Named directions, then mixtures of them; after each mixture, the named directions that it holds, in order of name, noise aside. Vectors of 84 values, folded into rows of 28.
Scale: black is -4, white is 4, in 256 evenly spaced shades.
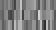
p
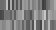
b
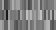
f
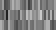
f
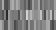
f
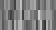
p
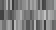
b, p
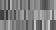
b, f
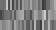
b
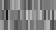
f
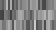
b, p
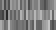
b, f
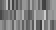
b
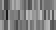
f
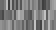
b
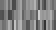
b, p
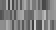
b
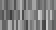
f, p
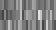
f, p
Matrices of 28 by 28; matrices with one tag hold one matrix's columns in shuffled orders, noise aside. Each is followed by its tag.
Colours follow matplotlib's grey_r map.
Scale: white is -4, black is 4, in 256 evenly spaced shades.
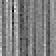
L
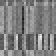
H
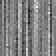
L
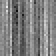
L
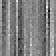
L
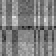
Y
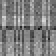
Y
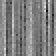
L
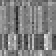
H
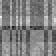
Y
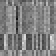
H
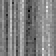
L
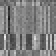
H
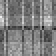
Y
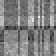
Y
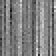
L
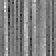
L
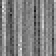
L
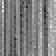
L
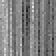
L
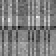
Y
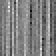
L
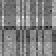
Y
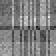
Y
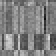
H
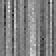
L
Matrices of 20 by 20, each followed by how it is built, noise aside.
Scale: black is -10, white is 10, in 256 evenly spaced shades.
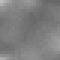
smooth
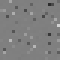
sparse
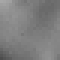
smooth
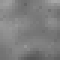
smooth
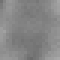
smooth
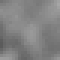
smooth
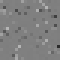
sparse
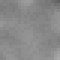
smooth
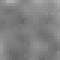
smooth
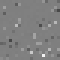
sparse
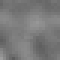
smooth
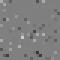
sparse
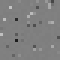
sparse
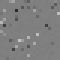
sparse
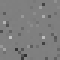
sparse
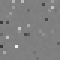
sparse
